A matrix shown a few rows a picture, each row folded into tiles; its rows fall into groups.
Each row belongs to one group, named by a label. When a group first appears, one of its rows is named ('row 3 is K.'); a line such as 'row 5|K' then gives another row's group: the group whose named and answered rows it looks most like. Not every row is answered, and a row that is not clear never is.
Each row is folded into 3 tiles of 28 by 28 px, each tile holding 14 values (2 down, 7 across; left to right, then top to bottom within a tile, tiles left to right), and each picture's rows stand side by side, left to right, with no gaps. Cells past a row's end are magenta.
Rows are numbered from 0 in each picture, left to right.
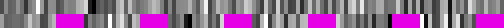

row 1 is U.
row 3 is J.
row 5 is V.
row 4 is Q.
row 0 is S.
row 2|S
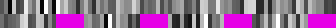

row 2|S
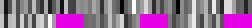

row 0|J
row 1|V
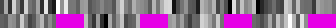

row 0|J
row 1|S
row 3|U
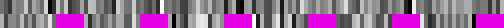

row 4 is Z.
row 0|J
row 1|S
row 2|Z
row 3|V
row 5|Q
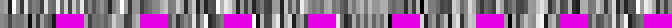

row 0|Q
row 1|S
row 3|V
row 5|S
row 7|V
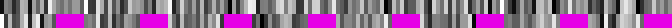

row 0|V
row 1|Q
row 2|Q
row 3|Z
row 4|J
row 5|Q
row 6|U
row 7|U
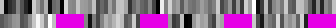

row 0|U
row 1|Z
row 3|Q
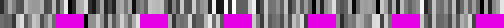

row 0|Z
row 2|J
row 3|Q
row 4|J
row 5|Q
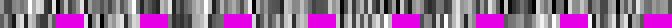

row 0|Z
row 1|S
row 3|S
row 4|J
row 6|U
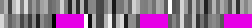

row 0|Q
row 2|Q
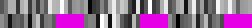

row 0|V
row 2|V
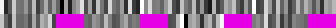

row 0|Q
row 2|J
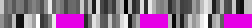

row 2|Z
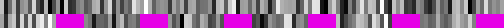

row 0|J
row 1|V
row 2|V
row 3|Z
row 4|J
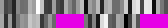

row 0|Z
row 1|V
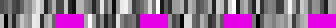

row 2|V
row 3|S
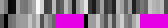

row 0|Z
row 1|U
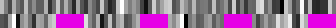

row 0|J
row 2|J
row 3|S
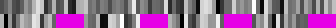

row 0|Z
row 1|S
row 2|U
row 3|Q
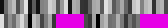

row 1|V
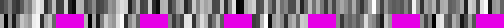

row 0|Z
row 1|Z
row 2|Z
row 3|J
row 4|S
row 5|V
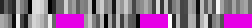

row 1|Q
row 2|V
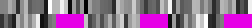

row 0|V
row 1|S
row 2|Z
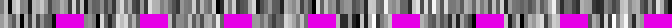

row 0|Q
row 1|U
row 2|J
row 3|U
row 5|Q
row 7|U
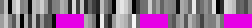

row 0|Q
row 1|U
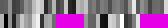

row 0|Z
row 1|S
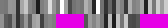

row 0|V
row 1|Q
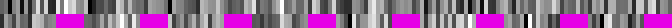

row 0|U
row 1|U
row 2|S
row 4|U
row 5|J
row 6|Q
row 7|V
